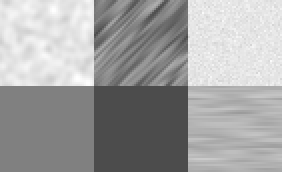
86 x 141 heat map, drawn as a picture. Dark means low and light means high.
The table splits into 2 rows of 3 panels. Panel 1,1: very high, blotchy, faint in contrast. Panel 1,2: middling, slanting up to the right. Panel 1,3: very high, fine-grained, faint in contrast. Panel 2,1: middling, flat. Panel 2,2: low, flat. Panel 2,3: high, streaked across, faint in contrast.
